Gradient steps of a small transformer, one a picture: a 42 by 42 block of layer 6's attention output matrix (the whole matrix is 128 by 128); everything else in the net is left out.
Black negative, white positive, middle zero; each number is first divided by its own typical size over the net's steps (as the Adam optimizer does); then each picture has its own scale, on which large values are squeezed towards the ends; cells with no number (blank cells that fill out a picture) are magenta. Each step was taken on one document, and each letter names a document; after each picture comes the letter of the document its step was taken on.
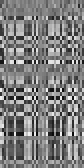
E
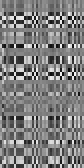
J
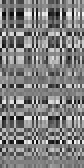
E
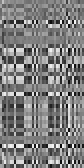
J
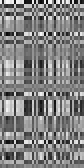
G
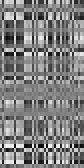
G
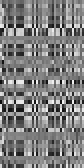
E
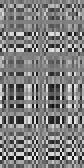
E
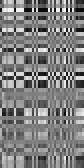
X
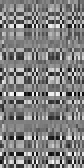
J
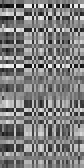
G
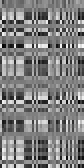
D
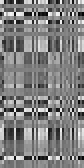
D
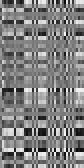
X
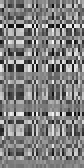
E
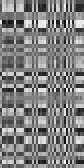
X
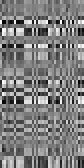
D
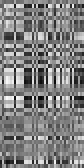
G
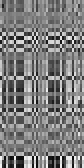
E
